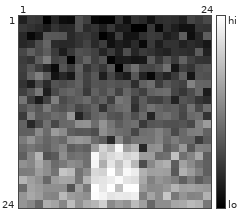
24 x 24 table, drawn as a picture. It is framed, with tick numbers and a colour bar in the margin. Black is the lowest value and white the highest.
The top middle is the ninth with the lowest average. In the bottom middle lies a patch that is higher than the rest. There is an overall slope up to the bottom. The bottom middle is the ninth with the highest average. No row or column stands out.
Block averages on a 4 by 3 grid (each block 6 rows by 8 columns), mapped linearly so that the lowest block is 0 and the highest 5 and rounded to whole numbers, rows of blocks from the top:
100 | 111 | 232 | 353
